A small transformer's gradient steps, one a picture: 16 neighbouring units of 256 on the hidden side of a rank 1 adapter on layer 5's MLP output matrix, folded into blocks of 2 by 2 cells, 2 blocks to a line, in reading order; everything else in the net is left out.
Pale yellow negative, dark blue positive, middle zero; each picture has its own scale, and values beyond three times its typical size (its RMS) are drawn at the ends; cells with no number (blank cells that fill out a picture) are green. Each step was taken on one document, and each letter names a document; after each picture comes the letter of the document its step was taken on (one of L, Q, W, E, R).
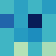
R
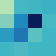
R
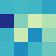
R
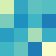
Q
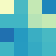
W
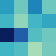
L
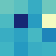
W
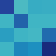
Q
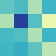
W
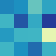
L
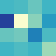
W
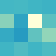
R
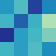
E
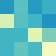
Q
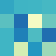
E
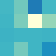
R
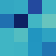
L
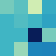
Q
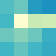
W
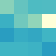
W
